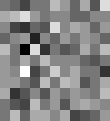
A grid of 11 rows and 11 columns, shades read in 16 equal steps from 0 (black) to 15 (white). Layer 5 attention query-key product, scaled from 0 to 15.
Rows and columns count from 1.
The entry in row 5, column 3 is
0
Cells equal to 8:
18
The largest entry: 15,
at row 7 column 3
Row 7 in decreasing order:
15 12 10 9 8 8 7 7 7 4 3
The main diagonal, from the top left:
7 11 3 2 3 8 8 10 8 9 9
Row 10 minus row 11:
0 -6 -2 1 -3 1 -5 5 5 3 -1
